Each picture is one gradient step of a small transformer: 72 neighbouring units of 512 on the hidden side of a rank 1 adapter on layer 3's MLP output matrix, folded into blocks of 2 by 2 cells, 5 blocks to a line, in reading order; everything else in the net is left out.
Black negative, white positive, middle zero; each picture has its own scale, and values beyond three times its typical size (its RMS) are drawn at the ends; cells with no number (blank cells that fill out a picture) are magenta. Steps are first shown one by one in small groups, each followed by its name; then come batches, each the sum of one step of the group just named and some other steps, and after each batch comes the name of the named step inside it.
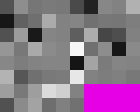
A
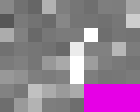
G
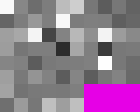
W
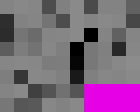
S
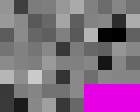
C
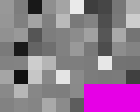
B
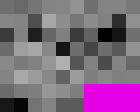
C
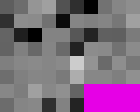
G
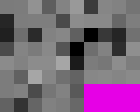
S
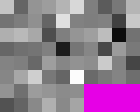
W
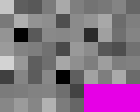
W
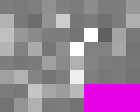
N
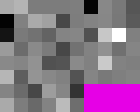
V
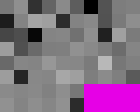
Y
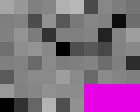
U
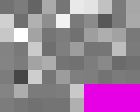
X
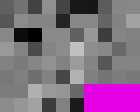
N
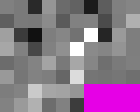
N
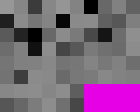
U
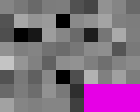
V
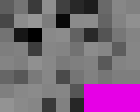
X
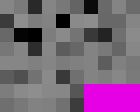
U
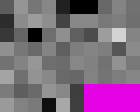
V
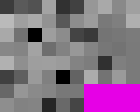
X
